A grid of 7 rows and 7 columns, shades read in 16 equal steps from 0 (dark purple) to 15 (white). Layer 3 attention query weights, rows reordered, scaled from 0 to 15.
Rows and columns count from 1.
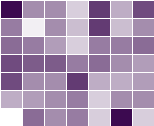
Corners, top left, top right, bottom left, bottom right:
0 4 15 12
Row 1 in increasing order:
0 3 4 8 8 10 12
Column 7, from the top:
4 8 6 9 9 8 12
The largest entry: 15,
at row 7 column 1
